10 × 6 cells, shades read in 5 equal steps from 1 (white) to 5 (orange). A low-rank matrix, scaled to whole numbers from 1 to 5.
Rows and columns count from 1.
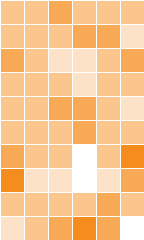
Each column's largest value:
5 3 4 5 4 5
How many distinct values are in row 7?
4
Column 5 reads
3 4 3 3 3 3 3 2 4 4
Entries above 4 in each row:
0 0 0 0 0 0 1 1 0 1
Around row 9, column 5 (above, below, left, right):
2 4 3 3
